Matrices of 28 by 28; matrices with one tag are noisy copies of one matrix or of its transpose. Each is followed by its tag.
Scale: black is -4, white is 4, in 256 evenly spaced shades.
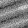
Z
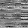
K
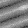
Z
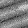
Z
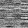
K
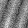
Z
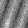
Z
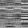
K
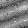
Z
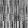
K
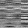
K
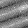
Z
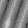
Z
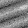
Z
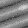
Z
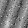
Z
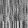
K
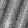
Z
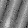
Z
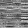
K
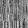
K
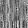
K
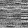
K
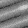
Z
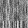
K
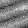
Z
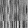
K
